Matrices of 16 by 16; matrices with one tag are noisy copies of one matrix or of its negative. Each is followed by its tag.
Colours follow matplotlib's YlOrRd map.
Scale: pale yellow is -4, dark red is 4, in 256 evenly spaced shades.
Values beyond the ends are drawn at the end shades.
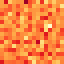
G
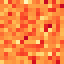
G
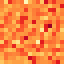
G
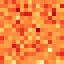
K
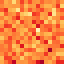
K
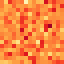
G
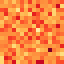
K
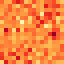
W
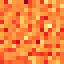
G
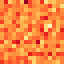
G
